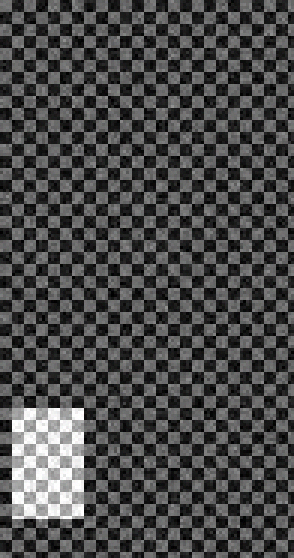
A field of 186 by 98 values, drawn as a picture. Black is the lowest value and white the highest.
Average level on the scale: 30%. Ninth with the highest average: bottom left. Odd patch: higher, in the bottom left. Mirror symmetry: none.
